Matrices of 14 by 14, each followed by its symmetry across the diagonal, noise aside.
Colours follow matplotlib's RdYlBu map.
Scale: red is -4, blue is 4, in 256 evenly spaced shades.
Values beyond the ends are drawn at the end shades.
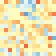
neither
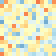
symmetric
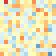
neither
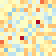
symmetric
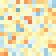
antisymmetric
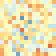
neither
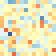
neither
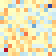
antisymmetric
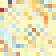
antisymmetric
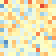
antisymmetric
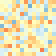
antisymmetric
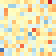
antisymmetric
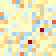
symmetric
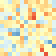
antisymmetric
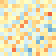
symmetric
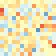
neither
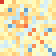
symmetric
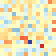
neither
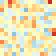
neither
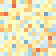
symmetric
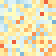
symmetric
